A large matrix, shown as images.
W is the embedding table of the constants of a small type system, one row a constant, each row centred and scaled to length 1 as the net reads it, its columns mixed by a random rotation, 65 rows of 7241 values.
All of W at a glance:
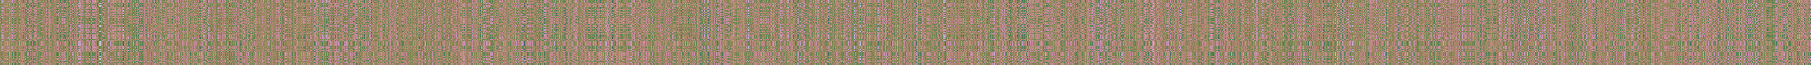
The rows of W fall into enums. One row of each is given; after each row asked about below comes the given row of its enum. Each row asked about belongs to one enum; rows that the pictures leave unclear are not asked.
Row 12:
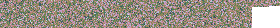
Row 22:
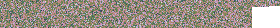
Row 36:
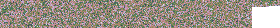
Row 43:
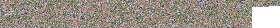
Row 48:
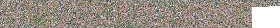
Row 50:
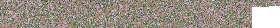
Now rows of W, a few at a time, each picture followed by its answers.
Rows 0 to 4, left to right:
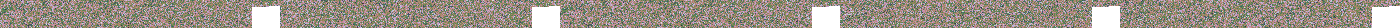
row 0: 36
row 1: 50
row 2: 36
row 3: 43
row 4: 12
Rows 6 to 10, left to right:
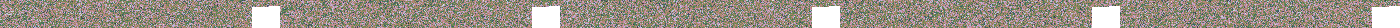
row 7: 36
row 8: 50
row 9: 12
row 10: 48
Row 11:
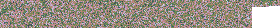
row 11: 36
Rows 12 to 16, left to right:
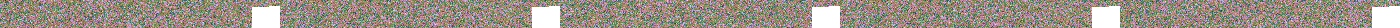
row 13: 48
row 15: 48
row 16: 22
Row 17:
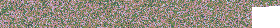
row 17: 36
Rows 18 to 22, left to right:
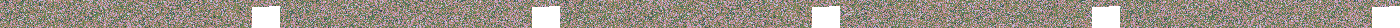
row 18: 12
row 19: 22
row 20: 12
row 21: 43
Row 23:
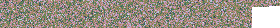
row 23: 12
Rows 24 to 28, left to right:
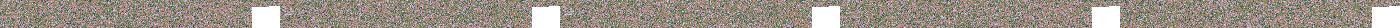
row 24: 48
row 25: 43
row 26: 43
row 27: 48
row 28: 12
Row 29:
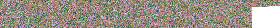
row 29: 48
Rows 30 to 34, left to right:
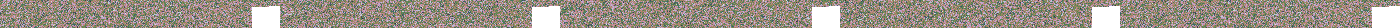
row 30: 48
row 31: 43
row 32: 36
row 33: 12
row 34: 48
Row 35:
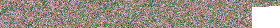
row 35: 36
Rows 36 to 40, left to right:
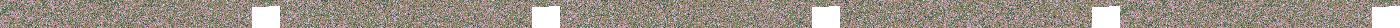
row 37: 50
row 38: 50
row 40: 36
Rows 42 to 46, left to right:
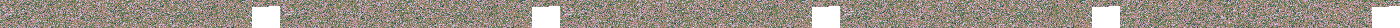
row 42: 43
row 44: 43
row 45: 43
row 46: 48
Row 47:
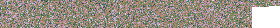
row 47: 50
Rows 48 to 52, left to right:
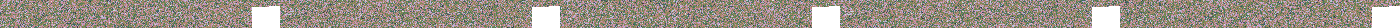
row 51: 43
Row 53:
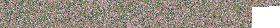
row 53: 12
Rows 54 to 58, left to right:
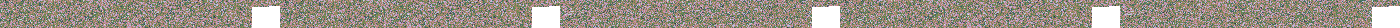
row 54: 12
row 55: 12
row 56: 43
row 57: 12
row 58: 43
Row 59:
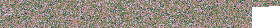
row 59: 43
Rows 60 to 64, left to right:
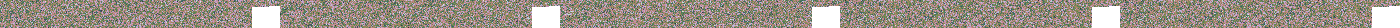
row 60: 22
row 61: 36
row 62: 43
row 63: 12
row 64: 12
